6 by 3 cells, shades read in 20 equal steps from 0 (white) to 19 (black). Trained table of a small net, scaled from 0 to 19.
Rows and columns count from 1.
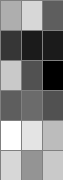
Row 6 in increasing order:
3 4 8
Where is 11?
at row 4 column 2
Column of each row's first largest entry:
3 2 3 3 3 2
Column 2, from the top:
3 17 13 11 2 8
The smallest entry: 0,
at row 5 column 1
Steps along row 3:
up up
